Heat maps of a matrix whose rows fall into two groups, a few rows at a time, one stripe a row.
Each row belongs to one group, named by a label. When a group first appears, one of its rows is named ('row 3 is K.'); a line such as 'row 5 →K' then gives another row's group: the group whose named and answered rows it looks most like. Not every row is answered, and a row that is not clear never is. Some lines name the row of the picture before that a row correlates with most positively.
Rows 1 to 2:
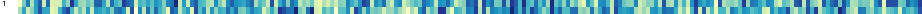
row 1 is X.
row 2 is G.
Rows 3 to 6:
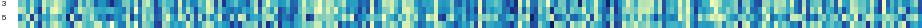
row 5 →G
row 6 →X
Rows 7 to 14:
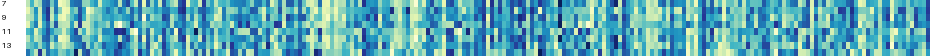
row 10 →X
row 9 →X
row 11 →G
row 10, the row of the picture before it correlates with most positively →6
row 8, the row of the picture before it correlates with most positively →4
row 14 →G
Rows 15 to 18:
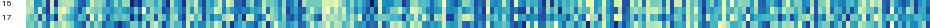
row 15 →X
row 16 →X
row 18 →X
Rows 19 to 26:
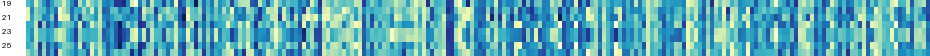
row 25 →G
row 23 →G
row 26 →G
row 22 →G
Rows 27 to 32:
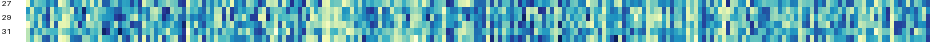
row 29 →X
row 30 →X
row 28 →X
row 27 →G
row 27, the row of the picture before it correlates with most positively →20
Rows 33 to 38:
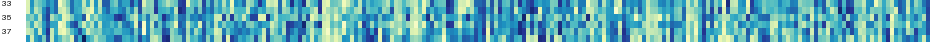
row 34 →G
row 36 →G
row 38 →X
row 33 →G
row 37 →X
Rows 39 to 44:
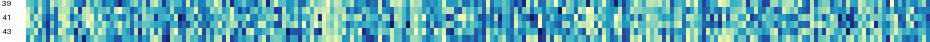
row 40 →X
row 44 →X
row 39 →X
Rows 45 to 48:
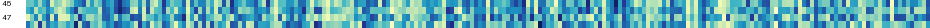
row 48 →G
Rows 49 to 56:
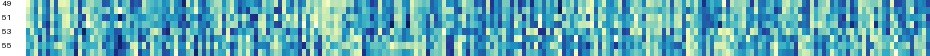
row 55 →G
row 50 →X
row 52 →X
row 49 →X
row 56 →G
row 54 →G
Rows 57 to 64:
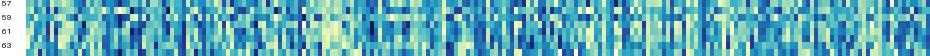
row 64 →G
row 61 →X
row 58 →X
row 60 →X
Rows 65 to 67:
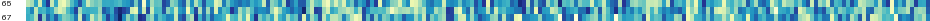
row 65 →X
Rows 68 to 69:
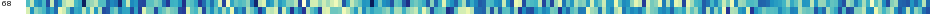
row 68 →X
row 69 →G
